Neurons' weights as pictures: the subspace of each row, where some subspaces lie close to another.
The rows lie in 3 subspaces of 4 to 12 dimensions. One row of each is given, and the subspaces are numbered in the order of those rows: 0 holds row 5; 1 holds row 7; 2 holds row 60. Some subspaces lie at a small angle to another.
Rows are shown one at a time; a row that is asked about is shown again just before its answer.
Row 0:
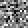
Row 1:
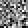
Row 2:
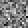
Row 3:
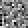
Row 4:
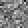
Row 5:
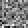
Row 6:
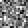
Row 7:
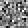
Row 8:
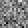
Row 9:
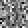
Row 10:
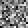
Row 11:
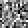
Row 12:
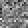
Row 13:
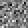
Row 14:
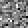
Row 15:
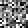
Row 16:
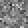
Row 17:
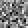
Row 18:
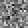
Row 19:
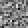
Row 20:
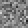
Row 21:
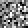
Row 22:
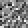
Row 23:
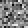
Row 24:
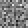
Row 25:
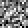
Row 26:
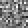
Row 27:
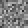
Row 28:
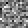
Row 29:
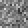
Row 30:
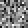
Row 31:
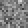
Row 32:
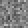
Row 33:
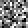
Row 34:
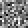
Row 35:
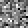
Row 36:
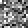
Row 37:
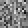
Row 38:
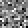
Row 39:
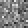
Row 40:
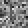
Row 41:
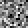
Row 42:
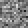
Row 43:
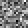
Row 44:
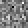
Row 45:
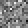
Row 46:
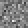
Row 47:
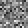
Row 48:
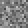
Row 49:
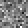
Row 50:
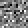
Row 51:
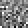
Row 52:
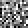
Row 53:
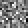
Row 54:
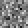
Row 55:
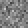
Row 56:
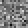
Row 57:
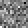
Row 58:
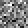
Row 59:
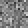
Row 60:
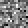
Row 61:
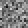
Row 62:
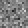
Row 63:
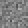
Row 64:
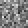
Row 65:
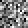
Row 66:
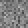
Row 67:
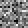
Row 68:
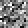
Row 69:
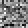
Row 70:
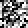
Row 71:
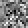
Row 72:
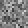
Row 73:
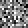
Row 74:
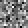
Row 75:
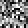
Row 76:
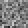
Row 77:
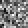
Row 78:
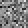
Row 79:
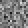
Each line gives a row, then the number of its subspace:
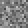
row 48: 0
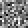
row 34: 1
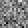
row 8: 1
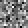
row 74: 0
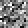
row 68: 2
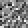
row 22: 2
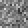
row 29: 0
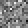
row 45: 1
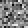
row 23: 0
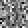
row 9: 0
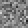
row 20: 1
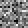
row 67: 1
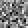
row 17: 1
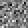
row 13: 2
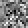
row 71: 1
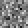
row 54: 2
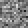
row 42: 2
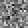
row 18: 2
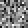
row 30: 0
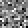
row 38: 1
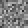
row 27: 1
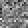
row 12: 1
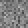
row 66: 1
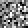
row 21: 0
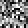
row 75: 1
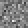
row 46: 1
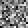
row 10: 0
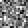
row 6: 0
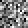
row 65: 0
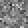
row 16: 2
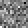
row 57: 0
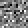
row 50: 2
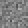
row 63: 2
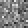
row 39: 0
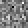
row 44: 0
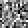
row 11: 0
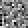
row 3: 0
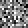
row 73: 0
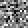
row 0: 2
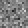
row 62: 1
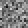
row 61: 2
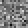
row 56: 0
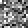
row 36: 0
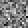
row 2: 1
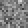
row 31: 1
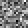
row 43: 1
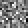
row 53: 1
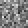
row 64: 0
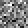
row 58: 1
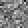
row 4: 1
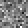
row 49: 1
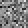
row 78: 1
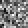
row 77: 0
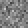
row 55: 0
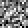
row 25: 1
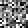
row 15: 0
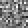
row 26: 0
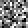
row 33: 0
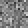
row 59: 1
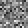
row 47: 1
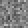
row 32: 0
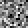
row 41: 0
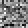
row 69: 0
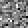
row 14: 2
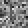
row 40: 0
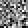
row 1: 0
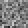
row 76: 0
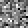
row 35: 2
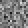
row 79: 0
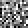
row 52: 0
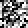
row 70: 2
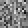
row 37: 1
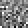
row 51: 0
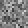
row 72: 1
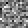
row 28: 1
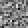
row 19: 2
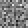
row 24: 0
